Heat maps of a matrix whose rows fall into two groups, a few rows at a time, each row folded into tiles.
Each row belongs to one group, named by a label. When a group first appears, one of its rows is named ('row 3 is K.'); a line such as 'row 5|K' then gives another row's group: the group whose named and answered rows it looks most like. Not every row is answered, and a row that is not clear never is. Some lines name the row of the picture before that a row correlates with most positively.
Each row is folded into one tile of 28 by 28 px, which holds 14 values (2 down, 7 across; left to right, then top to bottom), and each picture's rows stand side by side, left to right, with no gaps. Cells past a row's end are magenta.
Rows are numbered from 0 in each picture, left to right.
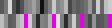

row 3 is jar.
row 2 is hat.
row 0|hat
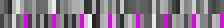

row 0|jar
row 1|jar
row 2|jar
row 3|hat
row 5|jar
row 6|jar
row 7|hat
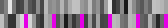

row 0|hat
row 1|hat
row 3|jar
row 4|hat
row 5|jar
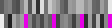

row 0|hat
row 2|jar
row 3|jar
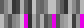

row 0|hat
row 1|jar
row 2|jar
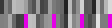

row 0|jar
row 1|hat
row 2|jar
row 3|jar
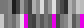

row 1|jar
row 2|jar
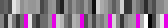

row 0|jar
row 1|hat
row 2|hat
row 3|jar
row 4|hat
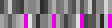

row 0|hat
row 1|hat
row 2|hat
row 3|jar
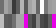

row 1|jar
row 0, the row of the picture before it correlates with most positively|2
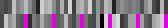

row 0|jar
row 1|jar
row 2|jar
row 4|hat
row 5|hat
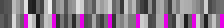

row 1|hat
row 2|jar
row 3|jar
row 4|jar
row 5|hat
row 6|jar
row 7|hat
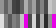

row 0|hat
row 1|jar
